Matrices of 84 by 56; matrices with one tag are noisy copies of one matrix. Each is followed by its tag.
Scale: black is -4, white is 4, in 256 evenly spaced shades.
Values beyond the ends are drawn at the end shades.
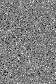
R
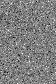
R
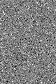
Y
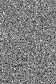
Y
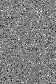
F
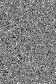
R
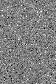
F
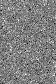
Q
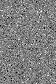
F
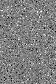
F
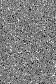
Q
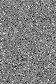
Y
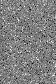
Q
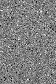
F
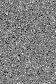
R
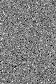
Y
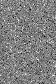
Q
